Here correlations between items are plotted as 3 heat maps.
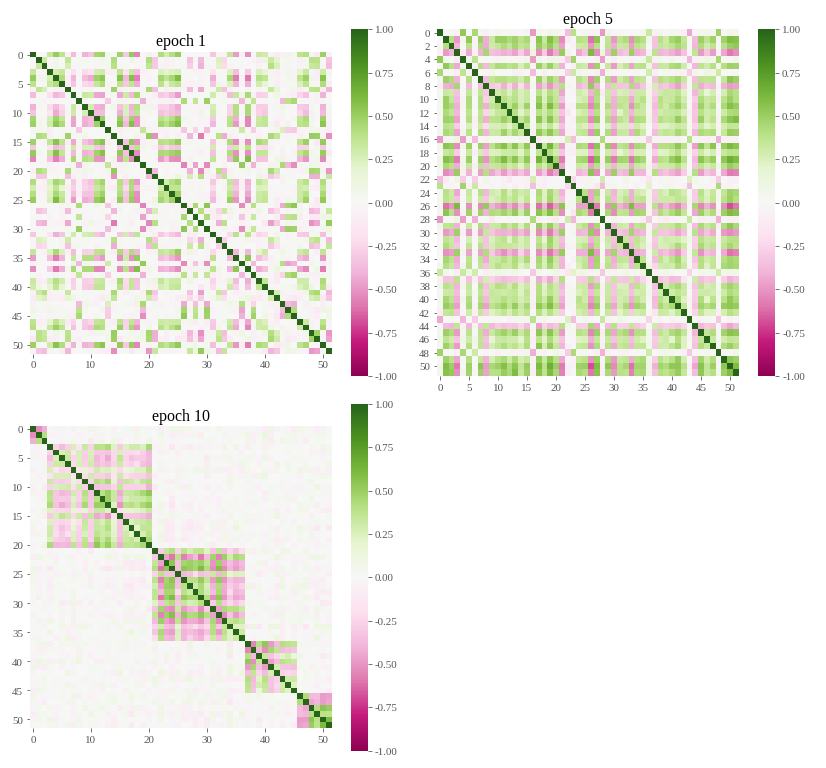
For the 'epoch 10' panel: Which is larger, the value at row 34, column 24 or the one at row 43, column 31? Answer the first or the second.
the second
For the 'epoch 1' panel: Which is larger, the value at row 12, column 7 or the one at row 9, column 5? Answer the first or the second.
the second
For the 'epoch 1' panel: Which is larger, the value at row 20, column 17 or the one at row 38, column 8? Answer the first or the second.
the second
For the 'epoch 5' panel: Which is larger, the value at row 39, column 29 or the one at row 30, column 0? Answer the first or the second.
the first
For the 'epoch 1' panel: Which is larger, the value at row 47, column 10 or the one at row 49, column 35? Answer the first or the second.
the second
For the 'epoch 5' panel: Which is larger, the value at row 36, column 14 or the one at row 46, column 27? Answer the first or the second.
the second
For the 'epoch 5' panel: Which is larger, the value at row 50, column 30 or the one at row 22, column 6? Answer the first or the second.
the second
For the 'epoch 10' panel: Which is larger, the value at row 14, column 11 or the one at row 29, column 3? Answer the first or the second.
the first
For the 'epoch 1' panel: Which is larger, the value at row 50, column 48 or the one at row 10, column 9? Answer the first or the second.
the second
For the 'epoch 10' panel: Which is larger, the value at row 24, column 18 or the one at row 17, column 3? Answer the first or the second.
the second
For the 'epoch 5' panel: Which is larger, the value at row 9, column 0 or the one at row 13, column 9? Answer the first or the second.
the second
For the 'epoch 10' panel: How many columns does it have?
52
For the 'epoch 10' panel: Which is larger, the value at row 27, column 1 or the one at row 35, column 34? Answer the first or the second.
the second
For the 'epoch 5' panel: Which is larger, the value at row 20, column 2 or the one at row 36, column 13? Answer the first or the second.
the first
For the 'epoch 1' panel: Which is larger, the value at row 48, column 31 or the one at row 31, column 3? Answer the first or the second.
the first
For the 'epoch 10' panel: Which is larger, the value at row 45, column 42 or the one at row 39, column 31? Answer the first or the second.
the second
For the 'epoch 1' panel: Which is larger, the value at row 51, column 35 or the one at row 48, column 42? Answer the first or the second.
the second
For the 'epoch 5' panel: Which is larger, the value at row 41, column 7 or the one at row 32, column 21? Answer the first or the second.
the first
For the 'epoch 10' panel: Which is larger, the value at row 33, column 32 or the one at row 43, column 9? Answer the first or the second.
the second
